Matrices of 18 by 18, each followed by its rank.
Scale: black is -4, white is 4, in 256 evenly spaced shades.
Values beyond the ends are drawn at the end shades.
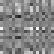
three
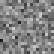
full rank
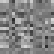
three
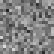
full rank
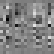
three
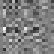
three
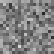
full rank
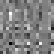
three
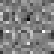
three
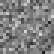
full rank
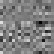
three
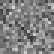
full rank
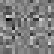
three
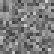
full rank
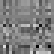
three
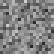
full rank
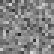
full rank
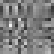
three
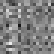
three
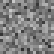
full rank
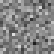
full rank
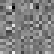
three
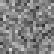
full rank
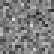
full rank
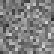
full rank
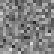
full rank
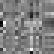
three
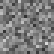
full rank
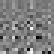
three
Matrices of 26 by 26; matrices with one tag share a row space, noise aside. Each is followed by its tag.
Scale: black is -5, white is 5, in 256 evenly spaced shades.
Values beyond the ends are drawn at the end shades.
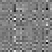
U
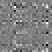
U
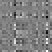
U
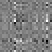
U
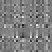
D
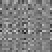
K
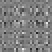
D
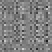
D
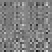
D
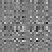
D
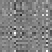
U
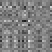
K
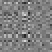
K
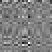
K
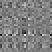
K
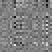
U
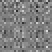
D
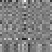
K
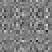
D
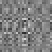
K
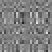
D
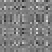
D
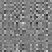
D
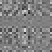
K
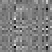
U
